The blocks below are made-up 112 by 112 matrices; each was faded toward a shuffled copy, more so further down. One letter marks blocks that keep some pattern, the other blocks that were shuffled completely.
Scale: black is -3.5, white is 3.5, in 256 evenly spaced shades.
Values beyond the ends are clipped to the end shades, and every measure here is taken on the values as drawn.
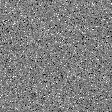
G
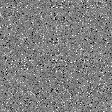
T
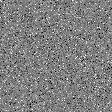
G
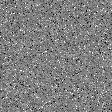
G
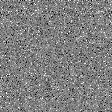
T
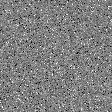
G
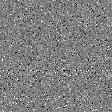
T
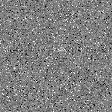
T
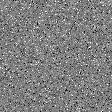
G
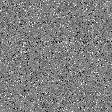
T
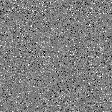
T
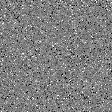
T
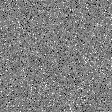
G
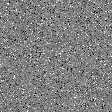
G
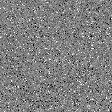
T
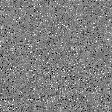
T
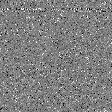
T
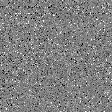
T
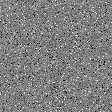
G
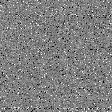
T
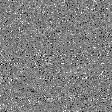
T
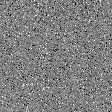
G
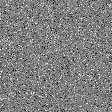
G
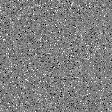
T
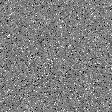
G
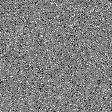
G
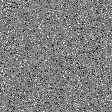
G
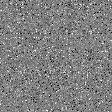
T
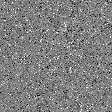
T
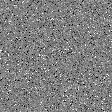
G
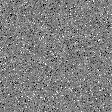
G
